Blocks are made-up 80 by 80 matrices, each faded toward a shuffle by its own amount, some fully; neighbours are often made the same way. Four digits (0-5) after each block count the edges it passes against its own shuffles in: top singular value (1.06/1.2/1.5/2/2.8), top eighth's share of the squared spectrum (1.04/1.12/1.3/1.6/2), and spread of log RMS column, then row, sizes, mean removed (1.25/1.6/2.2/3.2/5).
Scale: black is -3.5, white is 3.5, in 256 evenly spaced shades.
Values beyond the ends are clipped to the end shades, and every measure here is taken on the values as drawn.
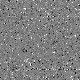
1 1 0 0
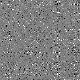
2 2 2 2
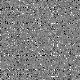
2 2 2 2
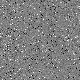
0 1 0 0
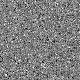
0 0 0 0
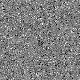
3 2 0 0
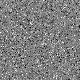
2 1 0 0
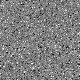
0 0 0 0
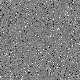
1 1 1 0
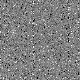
1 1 2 0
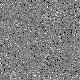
0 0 1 0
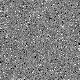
0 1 1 0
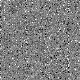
1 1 2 0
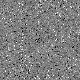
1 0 1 0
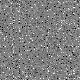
3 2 1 1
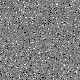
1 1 0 0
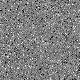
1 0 0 0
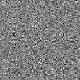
4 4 2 2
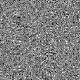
3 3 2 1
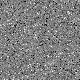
1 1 0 0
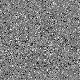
3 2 1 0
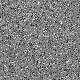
0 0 0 0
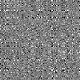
4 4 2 3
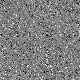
2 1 0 0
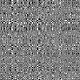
5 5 3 3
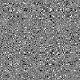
4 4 2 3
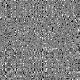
4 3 2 1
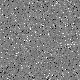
0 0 0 0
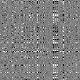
5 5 3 3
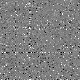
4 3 1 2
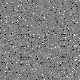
3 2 0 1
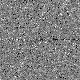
1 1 0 1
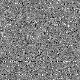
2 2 0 2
